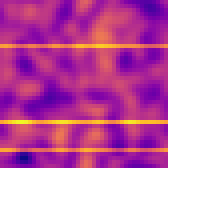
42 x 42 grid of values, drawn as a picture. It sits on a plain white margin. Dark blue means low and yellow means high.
The values are skewed, with a long tail toward high values. There is no overall slope. Rows 12, 31 and 38 stand out from the rest. Overall the values sit about 40% of the way up the scale.
